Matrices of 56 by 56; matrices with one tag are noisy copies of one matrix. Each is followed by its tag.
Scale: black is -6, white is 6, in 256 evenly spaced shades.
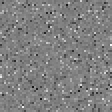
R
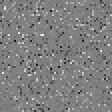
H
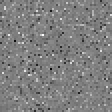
H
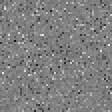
H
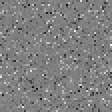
R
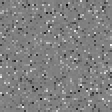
R
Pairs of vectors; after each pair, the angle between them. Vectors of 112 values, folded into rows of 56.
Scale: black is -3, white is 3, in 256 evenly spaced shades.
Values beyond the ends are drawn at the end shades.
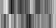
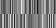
orthogonal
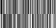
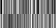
partly aligned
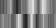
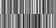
orthogonal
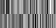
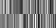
nearly opposite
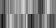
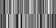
partly aligned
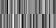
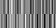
orthogonal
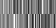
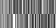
nearly parallel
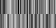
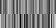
orthogonal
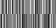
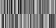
partly opposed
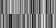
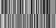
orthogonal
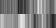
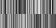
partly aligned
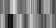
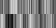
nearly parallel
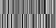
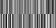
nearly opposite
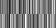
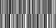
nearly parallel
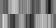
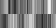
nearly opposite
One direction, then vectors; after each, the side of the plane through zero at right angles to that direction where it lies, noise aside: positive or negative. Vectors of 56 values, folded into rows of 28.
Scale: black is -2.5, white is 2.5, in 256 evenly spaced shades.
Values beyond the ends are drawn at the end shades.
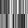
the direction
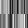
negative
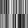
positive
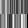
negative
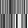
negative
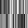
positive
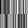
positive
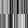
negative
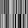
positive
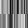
negative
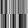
positive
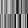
negative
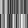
negative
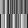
negative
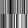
negative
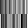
positive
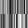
negative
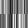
negative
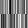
negative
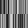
positive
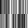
positive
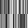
positive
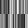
positive
